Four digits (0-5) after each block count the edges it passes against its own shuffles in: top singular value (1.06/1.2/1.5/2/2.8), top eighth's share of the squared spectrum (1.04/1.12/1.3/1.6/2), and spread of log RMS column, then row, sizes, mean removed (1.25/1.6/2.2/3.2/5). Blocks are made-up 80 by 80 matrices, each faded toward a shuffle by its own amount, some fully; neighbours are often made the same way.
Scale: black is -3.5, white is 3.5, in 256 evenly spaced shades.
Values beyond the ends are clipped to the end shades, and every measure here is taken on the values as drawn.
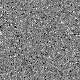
0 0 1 0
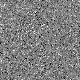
0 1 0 0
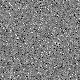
0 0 0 0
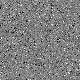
0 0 0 0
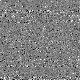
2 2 0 3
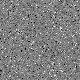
0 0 0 0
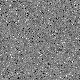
0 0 0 0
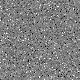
0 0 0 0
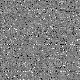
3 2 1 1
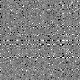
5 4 2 3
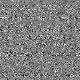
2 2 0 3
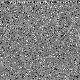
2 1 0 1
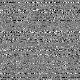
2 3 0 4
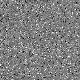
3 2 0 0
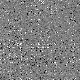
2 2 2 2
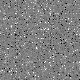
1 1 1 1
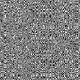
4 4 3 2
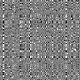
5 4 3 3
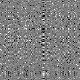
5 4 2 2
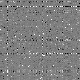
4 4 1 2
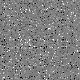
3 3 1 1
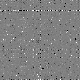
4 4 1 2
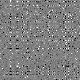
4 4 2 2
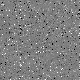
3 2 1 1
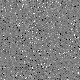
2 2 1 0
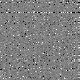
4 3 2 2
